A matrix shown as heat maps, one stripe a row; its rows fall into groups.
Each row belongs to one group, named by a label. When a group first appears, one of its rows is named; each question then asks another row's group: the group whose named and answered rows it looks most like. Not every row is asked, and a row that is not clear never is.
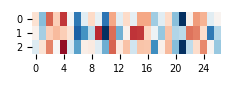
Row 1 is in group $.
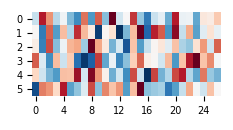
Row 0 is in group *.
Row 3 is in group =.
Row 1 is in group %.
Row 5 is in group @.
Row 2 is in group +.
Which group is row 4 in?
+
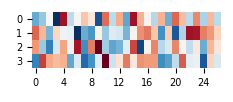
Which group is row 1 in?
=
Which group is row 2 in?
+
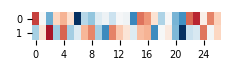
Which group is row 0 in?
=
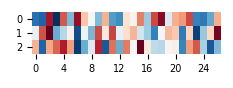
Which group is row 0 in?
%
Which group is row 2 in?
$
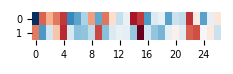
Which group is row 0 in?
@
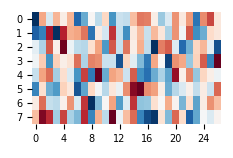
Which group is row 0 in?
@
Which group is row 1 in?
%
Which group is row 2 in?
$
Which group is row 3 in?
+
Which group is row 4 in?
*
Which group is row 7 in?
*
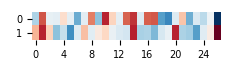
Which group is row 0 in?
@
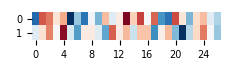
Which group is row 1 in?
$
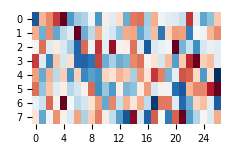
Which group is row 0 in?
@
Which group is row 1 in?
+
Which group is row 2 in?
*
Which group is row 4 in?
%
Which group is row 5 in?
=
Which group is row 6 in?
$
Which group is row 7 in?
+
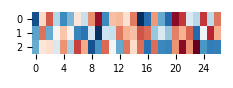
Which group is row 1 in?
@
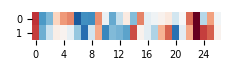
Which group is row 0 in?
=
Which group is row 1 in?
=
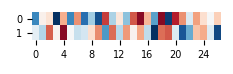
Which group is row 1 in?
$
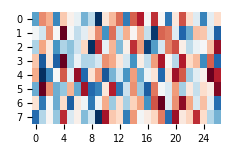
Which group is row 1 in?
$
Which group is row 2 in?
*
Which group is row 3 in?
%
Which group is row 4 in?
+
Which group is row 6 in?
%
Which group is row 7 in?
%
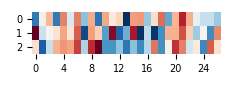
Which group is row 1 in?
+
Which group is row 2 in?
+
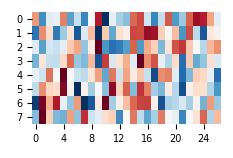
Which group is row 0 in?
=
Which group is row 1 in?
@
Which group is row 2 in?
+
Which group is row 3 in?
@
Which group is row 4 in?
$
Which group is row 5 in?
$
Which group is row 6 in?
@
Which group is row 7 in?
*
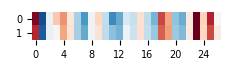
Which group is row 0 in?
=
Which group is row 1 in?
=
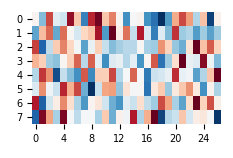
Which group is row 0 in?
+
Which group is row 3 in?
+
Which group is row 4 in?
*
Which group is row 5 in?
%
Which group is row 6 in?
=
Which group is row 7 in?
@
